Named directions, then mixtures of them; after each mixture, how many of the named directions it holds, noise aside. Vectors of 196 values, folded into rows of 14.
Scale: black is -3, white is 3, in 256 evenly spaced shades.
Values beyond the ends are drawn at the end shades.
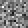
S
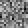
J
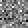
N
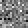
one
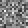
three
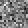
two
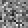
three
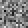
two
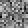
one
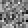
two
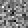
one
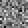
three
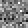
two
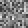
one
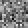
three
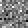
one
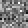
two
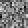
one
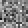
three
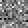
one
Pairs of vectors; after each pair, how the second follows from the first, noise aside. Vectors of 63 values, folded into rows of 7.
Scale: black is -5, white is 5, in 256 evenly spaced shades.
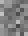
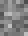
wrapped around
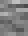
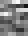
scaled up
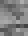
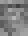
wrapped around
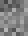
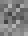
wrapped around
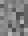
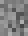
copied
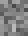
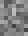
wrapped around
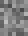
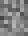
wrapped around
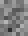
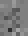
partly zeroed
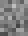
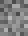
wrapped around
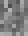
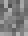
copied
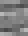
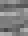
copied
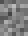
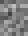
copied
